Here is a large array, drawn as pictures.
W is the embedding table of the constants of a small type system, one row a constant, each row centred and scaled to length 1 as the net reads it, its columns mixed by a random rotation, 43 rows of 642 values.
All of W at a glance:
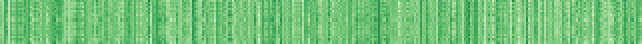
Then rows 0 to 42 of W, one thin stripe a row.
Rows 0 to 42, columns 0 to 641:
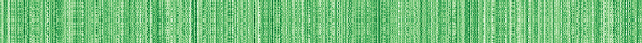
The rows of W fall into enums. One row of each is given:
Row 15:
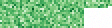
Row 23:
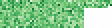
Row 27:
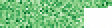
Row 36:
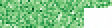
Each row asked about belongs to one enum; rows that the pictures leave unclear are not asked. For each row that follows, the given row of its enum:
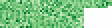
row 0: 27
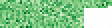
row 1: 27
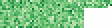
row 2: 23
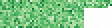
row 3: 23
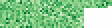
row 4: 27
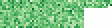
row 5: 23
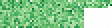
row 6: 23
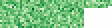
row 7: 15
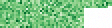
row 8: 27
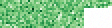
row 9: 36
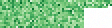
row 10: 23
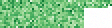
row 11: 23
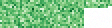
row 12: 15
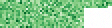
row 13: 27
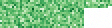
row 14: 15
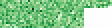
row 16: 36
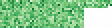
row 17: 23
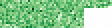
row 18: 36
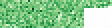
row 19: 36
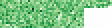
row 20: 36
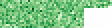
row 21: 36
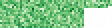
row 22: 15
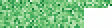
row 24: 23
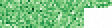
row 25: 36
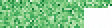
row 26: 23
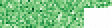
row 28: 36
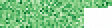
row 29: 27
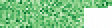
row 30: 27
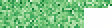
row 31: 23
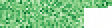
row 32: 27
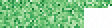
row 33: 23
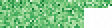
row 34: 23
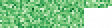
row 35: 15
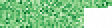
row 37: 27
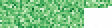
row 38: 15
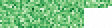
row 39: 15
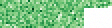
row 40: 36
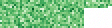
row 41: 15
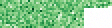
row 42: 36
